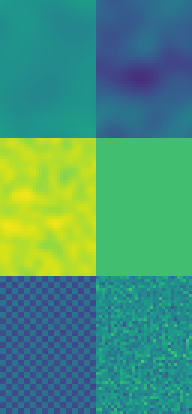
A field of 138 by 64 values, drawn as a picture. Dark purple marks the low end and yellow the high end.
It is made of 3 by 2 panels. Panel 1,1: middling, smooth, faint in contrast. Panel 1,2: low, smooth. Panel 2,1: very high, blotchy, faint in contrast. Panel 2,2: high, flat. Panel 3,1: low, checkered. Panel 3,2: middling, fine-grained.
